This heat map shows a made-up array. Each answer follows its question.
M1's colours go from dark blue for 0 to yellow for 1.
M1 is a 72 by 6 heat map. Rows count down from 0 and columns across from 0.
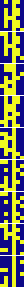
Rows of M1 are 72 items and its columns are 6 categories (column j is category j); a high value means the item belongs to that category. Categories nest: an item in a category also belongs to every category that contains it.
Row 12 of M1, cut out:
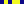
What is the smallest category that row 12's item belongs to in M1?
4
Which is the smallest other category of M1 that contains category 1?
3
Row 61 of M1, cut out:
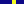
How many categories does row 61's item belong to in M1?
1
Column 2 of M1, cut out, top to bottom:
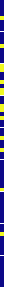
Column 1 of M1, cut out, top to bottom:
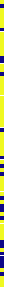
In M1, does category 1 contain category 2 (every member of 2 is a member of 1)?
yes
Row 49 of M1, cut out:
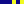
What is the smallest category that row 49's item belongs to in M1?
5
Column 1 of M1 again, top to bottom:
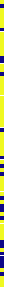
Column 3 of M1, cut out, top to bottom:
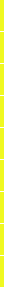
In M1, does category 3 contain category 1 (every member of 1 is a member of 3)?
yes
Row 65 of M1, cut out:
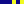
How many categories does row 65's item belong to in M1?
2
